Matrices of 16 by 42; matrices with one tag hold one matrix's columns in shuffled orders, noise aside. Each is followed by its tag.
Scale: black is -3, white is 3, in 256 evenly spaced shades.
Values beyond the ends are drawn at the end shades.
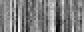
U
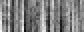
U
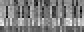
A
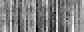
U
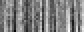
U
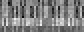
A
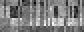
A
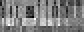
A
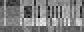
A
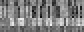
A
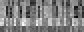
A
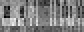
A
